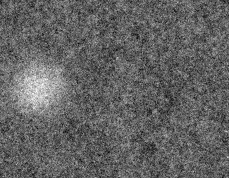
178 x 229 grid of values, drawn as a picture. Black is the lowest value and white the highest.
Average level on the scale: 40%. Odd rows or columns: none. Grain: blotchy. Bumps: one, in the middle left.
